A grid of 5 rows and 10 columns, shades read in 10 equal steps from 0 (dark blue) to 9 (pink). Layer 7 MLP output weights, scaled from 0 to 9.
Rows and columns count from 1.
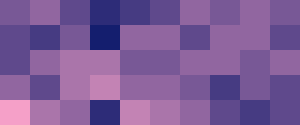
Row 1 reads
4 5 3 1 2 3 5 4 5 4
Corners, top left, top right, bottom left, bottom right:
4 4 9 3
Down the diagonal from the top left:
4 2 6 7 7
